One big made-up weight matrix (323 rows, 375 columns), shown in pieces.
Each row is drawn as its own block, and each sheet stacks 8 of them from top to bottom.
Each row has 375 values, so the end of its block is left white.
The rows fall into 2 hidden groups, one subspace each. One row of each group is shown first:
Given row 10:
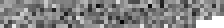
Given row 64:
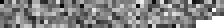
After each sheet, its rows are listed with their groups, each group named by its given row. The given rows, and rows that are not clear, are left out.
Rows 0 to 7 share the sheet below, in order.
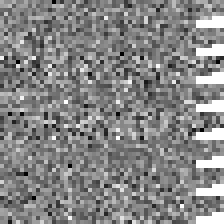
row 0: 64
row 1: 64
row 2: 64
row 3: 64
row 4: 10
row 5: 10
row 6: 64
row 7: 64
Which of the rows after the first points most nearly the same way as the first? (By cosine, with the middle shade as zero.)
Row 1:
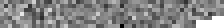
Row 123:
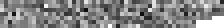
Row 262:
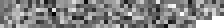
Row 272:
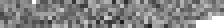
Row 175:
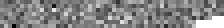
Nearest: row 262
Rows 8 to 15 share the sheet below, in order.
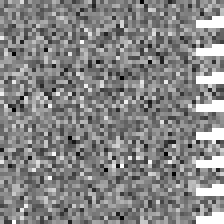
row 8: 10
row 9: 10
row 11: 10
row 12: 10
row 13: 10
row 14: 64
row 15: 10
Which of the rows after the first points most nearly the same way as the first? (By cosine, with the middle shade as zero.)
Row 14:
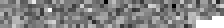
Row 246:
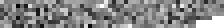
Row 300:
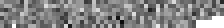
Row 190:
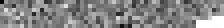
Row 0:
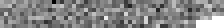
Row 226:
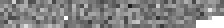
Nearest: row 190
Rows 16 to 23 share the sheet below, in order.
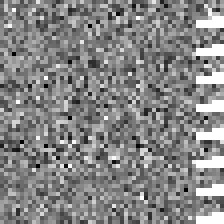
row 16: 64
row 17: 10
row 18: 10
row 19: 64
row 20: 10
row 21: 10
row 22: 64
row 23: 10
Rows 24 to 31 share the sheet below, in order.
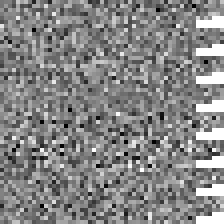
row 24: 64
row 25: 64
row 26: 10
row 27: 10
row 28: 10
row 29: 64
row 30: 64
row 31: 10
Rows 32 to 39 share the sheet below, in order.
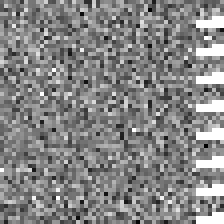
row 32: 10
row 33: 10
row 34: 64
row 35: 10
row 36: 64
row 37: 10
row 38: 64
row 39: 64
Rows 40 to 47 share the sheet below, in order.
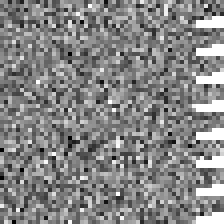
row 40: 10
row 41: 10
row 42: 10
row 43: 10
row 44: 10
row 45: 10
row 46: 10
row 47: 10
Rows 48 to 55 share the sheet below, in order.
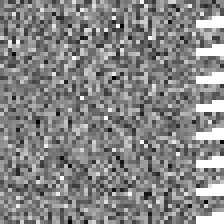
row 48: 10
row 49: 10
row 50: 10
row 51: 10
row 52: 64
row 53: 10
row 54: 64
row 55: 10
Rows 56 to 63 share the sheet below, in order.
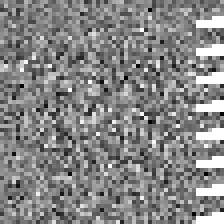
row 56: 10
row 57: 10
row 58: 64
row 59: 10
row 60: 10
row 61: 10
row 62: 10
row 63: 10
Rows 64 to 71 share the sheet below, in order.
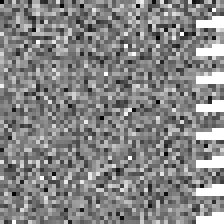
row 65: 64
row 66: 64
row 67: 64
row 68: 64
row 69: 10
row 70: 10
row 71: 10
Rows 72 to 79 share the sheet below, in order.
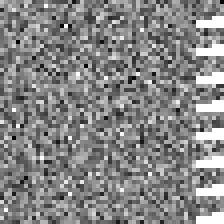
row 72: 10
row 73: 10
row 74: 64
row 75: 64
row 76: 10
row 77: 64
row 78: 10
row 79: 64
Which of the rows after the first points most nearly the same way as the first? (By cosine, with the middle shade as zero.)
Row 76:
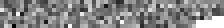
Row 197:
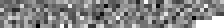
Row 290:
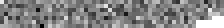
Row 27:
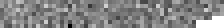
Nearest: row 197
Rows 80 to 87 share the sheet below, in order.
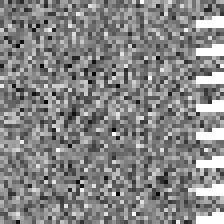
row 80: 10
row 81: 64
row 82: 10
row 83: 64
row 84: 10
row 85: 10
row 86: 10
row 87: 64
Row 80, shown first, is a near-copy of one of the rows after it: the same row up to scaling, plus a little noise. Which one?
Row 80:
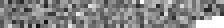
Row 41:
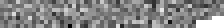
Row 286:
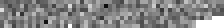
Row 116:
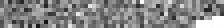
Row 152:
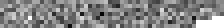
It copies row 116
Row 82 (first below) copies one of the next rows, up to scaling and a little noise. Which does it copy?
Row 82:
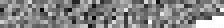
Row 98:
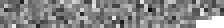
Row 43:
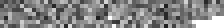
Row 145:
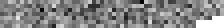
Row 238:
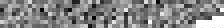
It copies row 238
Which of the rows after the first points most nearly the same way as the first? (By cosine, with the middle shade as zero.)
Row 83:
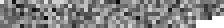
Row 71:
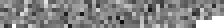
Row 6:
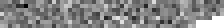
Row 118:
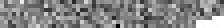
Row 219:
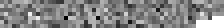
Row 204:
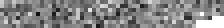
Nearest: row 6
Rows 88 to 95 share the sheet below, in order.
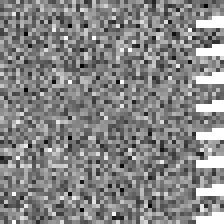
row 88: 10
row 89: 64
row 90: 10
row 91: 64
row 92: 10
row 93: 64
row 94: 10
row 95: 10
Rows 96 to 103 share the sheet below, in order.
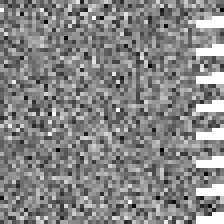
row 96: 10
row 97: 64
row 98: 10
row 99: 10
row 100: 64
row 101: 10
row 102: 10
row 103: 64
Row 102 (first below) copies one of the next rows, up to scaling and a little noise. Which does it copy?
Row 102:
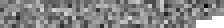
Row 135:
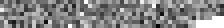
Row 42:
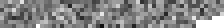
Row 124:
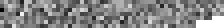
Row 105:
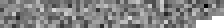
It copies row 105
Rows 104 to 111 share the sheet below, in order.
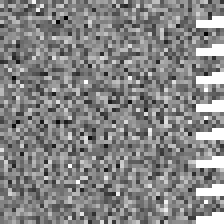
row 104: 64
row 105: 10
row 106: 64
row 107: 10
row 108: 10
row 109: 10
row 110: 10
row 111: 10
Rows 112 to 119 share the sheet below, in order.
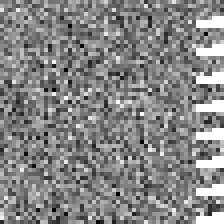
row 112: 10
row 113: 10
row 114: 10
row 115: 10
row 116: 10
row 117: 10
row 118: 10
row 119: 64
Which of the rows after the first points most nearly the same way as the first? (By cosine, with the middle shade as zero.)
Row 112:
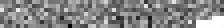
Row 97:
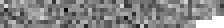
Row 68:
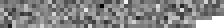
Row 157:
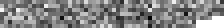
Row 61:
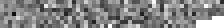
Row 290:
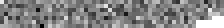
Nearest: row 157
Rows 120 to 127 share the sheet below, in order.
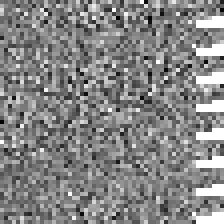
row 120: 10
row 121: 10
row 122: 10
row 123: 10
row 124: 10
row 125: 64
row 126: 10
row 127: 10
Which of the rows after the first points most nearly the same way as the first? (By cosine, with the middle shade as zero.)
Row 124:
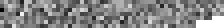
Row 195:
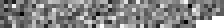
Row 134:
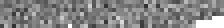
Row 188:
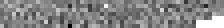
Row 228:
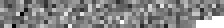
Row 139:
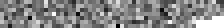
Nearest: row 188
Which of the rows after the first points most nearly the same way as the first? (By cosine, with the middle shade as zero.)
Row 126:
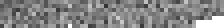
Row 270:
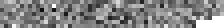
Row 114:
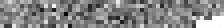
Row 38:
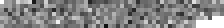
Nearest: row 38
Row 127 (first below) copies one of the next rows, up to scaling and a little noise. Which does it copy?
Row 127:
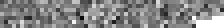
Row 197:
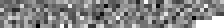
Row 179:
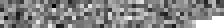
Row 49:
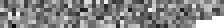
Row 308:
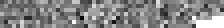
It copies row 308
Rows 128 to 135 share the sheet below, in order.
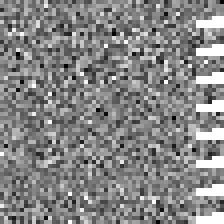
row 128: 10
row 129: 64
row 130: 10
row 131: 64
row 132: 64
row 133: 64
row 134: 10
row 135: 10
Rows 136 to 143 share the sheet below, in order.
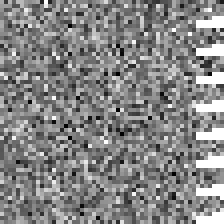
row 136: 10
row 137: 10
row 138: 64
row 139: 10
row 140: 10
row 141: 64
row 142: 64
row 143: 10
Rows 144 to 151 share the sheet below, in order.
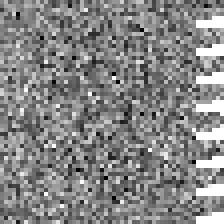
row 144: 10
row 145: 10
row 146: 10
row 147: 64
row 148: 10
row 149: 10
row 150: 64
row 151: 64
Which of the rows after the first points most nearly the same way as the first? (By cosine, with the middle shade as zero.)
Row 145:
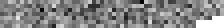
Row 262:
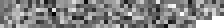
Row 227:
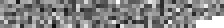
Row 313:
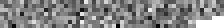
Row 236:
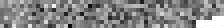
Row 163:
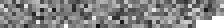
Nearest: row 236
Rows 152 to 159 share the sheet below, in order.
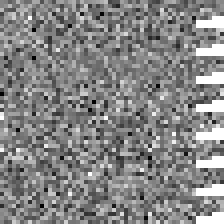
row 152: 10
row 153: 64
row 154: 64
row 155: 10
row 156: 64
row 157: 10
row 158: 10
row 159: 10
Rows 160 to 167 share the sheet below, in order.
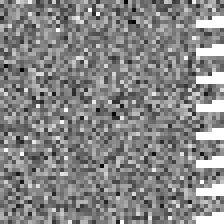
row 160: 64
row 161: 64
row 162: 64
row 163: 64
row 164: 64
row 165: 64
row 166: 64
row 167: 10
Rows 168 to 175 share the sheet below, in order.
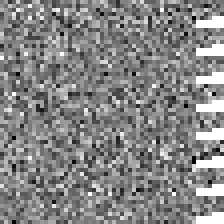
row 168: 10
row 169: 64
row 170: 64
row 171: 64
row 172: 10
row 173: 10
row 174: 64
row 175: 10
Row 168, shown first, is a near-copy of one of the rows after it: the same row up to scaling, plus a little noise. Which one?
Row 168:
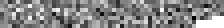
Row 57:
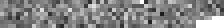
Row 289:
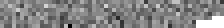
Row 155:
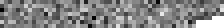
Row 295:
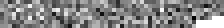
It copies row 295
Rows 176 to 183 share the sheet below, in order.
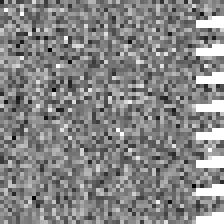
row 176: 64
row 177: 64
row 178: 10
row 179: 10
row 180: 10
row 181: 64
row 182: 10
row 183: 64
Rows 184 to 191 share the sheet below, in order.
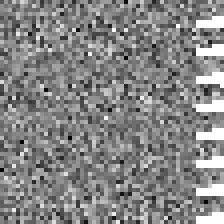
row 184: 64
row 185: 64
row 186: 64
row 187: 10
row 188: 10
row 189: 10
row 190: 64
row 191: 10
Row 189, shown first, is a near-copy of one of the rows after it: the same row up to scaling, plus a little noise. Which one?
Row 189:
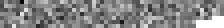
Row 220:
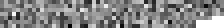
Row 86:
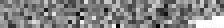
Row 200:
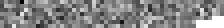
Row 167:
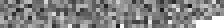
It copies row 200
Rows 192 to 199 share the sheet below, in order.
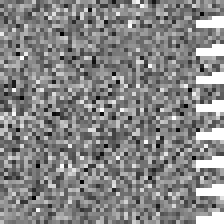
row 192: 64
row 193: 64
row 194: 10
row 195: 64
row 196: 64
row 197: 10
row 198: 10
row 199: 64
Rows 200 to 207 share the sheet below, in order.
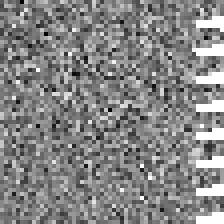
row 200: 10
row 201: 10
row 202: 64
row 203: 10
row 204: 64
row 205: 64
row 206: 10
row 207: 10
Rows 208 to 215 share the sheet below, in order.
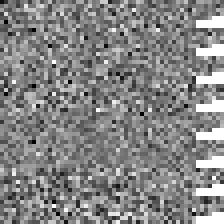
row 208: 64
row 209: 64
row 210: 10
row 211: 64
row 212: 10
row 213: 64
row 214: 64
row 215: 10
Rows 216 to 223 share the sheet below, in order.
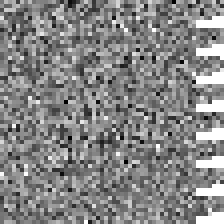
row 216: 10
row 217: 64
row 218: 10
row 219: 64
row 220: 10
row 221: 64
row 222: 64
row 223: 64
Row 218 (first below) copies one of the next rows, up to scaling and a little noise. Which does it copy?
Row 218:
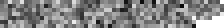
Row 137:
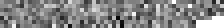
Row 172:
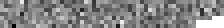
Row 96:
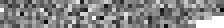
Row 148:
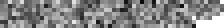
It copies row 148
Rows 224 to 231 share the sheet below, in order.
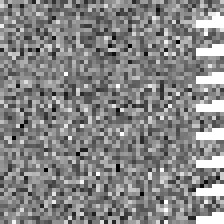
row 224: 64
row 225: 10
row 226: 64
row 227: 10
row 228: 10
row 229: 10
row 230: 10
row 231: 10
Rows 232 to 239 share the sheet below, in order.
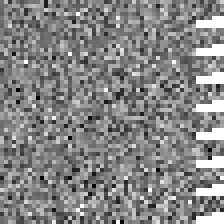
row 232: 10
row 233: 10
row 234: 64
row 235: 64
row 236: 10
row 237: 64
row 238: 10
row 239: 10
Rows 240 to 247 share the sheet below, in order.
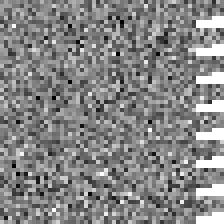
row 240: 10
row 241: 10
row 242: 10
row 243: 64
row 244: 10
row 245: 64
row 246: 64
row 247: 64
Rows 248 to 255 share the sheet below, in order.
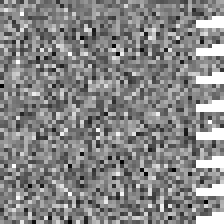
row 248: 64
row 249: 10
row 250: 64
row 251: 64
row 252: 64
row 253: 10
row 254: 10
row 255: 10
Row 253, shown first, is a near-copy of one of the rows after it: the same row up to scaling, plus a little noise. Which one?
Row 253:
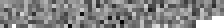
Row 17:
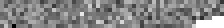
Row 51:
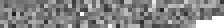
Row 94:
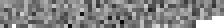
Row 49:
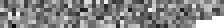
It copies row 94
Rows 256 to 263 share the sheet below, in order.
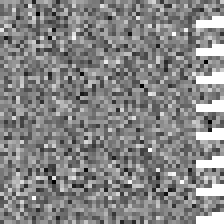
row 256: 64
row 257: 64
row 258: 10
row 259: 10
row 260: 64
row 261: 10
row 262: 64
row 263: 64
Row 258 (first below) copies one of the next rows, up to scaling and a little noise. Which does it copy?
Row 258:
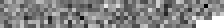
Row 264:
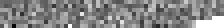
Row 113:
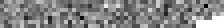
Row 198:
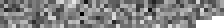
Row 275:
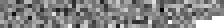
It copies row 113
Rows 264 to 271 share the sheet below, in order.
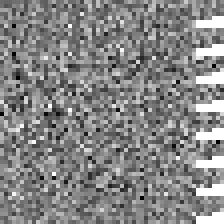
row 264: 10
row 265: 10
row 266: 64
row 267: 10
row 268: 64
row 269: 64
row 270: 10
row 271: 10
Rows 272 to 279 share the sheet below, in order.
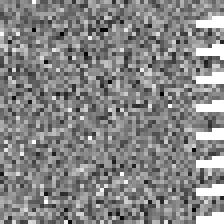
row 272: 64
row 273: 64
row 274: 10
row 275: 10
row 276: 64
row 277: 64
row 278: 64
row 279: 10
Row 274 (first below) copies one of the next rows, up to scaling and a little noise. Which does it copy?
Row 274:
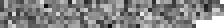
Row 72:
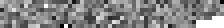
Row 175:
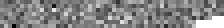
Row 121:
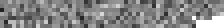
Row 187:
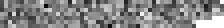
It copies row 187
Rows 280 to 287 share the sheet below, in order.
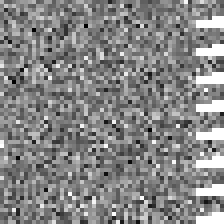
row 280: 64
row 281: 64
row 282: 10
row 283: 10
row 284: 10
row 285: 64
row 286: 10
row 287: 10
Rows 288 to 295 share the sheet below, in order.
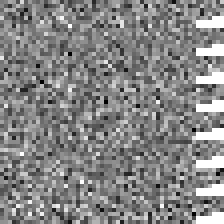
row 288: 10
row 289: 10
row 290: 64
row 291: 64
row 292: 10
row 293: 64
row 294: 64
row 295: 10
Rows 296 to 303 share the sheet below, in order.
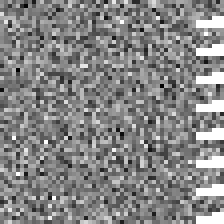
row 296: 64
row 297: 10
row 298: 10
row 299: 64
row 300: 10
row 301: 10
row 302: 64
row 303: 64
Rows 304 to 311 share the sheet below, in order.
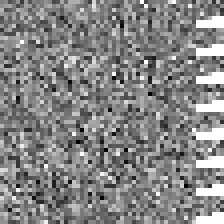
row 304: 10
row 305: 64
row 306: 10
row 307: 10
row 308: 10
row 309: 64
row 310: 64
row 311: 64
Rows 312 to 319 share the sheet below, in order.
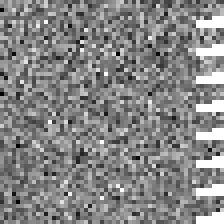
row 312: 10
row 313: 10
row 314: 64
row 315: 10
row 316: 64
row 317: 64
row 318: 10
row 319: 64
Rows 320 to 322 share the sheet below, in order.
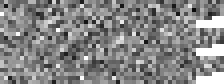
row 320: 64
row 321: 64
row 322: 10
